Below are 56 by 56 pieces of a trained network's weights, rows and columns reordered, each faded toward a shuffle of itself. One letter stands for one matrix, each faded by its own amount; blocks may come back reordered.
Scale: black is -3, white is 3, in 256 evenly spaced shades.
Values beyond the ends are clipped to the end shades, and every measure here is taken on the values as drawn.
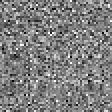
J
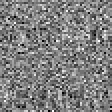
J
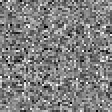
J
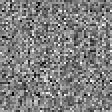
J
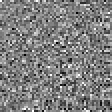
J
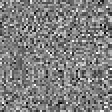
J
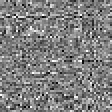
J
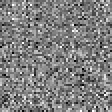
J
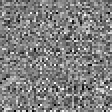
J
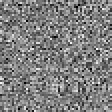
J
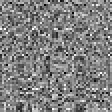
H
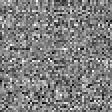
H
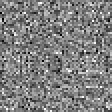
J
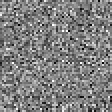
J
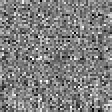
J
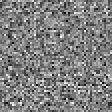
H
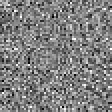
J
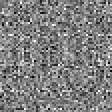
H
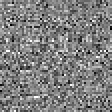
H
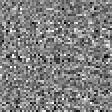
J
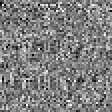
H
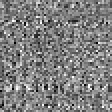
J
